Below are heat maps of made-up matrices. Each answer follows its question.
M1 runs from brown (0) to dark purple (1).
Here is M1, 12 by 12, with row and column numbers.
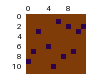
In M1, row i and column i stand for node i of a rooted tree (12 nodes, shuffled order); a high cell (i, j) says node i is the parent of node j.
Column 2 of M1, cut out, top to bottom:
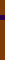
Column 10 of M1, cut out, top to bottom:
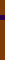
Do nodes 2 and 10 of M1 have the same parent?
yes
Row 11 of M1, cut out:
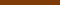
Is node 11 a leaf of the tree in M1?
yes
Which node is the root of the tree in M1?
3
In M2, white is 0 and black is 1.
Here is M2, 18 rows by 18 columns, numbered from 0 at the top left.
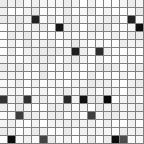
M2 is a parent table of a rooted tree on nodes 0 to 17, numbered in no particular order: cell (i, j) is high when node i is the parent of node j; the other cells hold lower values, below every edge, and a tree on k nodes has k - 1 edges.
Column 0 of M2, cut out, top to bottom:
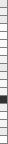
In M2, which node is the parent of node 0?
12
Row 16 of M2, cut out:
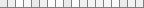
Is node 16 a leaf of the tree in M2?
yes
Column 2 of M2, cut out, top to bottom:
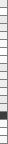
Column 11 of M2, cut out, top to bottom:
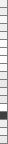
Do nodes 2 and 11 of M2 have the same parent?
yes
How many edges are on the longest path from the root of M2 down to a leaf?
6
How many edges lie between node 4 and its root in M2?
6
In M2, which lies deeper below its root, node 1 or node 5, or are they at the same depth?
the same depth
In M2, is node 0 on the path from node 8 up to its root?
no
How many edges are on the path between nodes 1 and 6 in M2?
4
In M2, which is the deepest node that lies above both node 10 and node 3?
12
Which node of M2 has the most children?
12
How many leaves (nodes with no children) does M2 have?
12
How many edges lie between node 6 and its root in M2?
0
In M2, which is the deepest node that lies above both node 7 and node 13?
12
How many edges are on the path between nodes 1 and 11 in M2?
3
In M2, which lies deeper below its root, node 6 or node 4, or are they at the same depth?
node 4
